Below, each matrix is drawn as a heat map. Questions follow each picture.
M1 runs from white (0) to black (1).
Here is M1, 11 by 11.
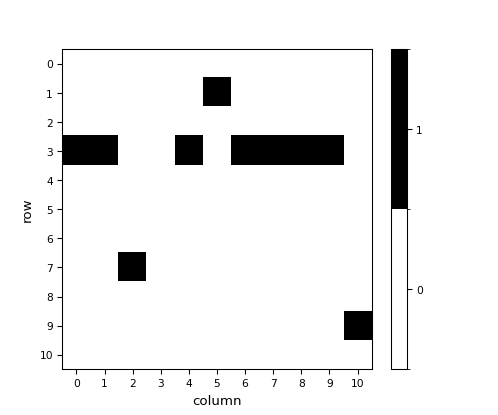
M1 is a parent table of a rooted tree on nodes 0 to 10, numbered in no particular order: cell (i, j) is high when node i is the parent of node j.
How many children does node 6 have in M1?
0
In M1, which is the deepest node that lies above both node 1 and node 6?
3
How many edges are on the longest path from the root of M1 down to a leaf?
2
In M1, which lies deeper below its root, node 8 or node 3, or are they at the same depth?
node 8
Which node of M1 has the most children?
3
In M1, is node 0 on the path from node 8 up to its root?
no
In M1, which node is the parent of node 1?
3
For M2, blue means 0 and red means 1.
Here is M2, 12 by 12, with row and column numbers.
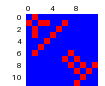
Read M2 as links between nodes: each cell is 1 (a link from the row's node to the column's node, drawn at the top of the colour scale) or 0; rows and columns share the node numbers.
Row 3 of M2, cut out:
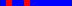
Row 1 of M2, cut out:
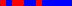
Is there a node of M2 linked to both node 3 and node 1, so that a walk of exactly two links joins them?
no
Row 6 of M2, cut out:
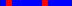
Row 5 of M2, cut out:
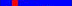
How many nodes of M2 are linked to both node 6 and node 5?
0
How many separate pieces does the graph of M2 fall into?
1
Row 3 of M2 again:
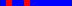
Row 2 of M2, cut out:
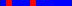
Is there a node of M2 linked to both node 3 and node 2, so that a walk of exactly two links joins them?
yes
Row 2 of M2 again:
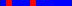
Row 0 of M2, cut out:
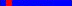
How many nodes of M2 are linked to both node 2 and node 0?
1
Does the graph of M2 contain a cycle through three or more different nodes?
no
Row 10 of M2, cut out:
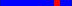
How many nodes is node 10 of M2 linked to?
1
